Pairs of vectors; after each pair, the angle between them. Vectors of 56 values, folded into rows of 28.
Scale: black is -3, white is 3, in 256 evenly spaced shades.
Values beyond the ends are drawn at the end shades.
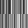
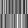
partly aligned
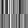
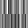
partly opposed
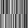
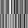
partly aligned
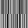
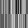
orthogonal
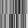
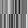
nearly parallel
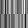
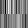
partly aligned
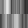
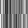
partly opposed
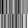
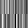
orthogonal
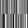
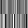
nearly opposite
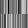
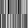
nearly parallel
